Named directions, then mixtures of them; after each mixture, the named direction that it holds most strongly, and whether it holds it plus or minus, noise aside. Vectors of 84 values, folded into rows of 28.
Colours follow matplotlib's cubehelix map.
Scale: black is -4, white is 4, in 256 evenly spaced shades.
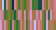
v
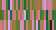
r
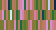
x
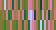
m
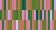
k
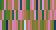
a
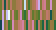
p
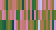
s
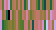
p, minus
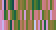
v, plus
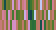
m, minus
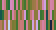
r, plus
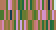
x, minus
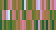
p, plus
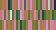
x, plus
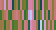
m, plus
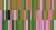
p, minus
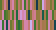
a, plus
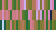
k, minus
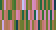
k, minus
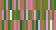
x, plus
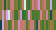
p, plus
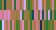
m, minus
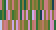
k, plus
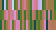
v, minus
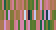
m, minus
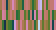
s, plus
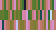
k, plus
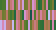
s, minus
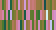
r, minus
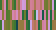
k, minus
